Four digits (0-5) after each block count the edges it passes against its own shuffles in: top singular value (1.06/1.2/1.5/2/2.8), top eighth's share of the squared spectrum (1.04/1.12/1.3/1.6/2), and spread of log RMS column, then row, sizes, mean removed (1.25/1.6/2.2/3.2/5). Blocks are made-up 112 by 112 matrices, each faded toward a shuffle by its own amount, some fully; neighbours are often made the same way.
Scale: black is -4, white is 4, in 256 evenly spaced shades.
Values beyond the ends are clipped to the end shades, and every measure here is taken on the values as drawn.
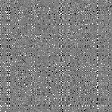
5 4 3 3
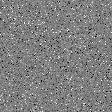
2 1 0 0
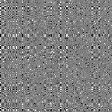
5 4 3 3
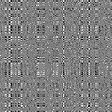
5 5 4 4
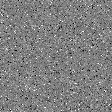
0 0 0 0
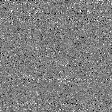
1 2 0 3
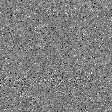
0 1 0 2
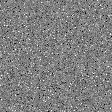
0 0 0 0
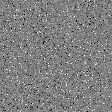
2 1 0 0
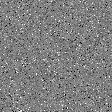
2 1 0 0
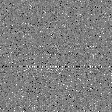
4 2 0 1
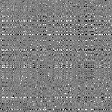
5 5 3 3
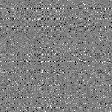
5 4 2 3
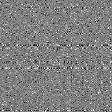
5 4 2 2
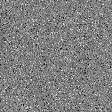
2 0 0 0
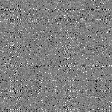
4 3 2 3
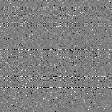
5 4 2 3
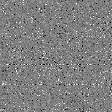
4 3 1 2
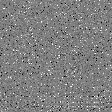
3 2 0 1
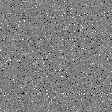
3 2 0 1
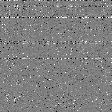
4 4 1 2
